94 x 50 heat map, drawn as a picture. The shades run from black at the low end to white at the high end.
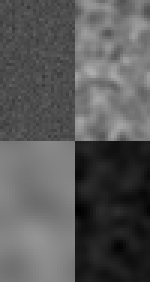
It is made of 2 by 2 panels. Panel 1,1: low, fine-grained, faint in contrast. Panel 1,2: middling, blotchy. Panel 2,1: middling, smooth, faint in contrast. Panel 2,2: very low, blotchy, faint in contrast.
